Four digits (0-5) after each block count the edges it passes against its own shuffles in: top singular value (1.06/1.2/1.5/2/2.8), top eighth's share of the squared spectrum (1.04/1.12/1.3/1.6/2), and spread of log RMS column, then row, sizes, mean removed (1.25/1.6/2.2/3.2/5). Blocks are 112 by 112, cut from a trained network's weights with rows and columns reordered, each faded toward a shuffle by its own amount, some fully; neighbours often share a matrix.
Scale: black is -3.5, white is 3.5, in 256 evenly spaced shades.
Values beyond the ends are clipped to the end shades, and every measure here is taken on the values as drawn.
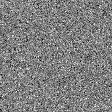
2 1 0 0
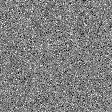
0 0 0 0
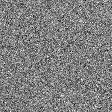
1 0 0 0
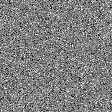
1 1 0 0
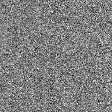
3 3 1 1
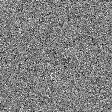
1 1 0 0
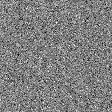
0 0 0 0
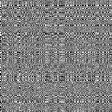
5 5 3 4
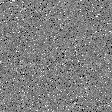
1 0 0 0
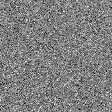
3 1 0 0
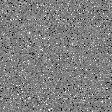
3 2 0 2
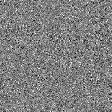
3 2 0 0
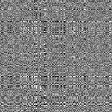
5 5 3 4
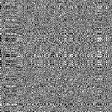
5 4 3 3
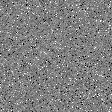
0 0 0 0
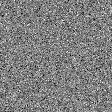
0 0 0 0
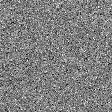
0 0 0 0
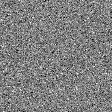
2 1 0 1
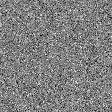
1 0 0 0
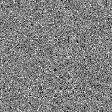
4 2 1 1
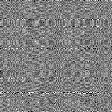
5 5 2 3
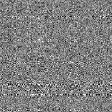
4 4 2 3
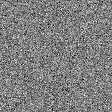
1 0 0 0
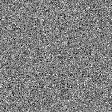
3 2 0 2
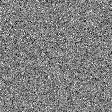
2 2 0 1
